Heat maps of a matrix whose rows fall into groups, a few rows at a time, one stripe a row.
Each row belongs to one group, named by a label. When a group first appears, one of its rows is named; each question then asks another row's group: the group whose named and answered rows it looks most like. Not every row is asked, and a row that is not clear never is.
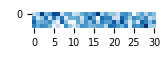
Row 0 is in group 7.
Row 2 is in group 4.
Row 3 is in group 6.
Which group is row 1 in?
4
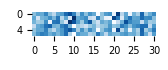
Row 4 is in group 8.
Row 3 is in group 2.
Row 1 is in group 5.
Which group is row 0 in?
8
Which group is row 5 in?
2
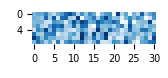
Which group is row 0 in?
8
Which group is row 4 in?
2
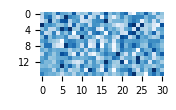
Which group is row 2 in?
7
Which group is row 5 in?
4
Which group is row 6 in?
5
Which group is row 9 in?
6
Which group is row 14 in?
6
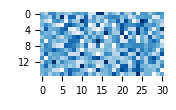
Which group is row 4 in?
5
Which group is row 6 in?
8
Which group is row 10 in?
5
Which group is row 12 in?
2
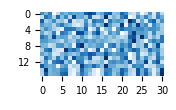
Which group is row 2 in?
4
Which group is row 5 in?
4
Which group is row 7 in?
4
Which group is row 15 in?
5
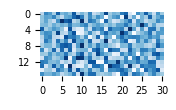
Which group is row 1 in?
8
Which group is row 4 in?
4
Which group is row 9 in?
4
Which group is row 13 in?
4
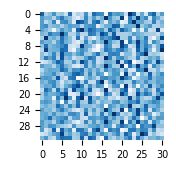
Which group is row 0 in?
4
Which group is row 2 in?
4
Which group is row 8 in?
5
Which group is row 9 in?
5
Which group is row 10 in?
4
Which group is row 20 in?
5
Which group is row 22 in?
6
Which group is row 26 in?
7
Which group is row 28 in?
6
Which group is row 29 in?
4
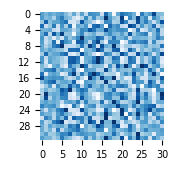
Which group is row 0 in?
6
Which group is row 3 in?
4
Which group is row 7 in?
4
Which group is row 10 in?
5
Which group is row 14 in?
2
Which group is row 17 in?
2
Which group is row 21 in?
5
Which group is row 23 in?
6
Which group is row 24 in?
5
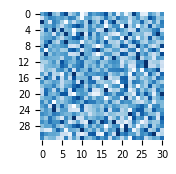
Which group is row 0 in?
7
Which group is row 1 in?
2
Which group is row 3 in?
8
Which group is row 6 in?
8
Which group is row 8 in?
5
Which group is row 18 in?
8
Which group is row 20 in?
5
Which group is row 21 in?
8
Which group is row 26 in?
2
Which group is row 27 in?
7
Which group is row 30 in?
6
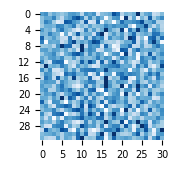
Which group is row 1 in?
8
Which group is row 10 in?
8
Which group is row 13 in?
5
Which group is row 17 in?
2
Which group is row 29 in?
5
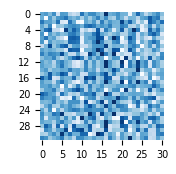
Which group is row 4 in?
7
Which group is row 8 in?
7
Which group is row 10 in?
7
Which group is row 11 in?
8
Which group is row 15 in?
7
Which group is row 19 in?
8
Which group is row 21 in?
6
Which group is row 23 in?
2
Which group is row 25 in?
7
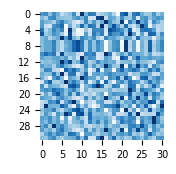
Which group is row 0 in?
5
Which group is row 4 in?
4
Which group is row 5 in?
4
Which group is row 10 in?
2
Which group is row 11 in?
5
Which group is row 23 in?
5
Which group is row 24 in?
8
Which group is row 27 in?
6
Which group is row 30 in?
2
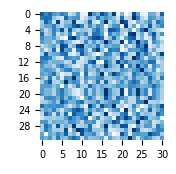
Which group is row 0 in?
7
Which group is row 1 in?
7
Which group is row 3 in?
8
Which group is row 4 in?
4
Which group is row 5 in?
4
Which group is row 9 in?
4
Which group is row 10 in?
5
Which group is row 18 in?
6
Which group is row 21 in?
2
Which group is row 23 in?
7
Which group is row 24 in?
8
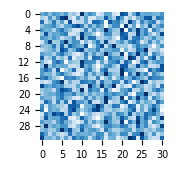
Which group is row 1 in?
5
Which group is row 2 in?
4
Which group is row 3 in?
8
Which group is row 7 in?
7
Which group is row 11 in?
4
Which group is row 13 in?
5
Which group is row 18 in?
7
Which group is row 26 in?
5
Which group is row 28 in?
5
